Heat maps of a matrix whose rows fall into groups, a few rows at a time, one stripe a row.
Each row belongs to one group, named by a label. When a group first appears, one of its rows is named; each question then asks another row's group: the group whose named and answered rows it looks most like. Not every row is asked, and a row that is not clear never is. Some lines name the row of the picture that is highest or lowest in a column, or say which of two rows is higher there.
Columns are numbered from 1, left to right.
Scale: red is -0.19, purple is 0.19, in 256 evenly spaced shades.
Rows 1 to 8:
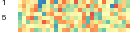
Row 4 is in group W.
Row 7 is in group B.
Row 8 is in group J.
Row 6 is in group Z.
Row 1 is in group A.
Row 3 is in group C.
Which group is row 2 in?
C
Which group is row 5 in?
W
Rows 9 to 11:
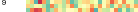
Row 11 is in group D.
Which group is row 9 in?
C
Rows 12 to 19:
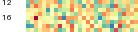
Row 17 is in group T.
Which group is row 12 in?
Z
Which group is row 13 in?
D
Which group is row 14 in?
J
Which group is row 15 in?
C
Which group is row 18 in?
W
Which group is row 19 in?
Z
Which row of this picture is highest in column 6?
14
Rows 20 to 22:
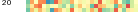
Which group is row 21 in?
B
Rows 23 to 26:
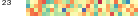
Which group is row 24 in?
T
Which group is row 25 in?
J
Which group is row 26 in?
A
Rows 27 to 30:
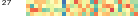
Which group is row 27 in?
B
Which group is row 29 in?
A
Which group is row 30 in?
B
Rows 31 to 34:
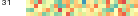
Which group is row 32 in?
B
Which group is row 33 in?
W
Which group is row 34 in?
T
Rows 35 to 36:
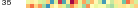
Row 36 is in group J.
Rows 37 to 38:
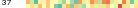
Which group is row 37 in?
C
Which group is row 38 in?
T
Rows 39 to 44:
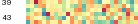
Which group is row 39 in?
D
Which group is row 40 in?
C
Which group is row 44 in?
D
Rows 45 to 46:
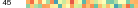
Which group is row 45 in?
J
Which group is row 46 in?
Z
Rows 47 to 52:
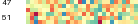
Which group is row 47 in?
B
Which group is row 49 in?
C
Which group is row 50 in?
A
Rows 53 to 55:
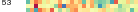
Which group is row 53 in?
D
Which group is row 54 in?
A
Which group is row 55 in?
Z
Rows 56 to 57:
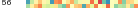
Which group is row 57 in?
B
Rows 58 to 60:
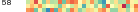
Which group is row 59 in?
T
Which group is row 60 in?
J
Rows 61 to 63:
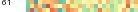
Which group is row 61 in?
Z
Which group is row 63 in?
Z
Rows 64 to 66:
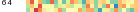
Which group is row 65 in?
T
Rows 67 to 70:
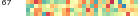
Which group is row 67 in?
A
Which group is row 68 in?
B
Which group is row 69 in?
T
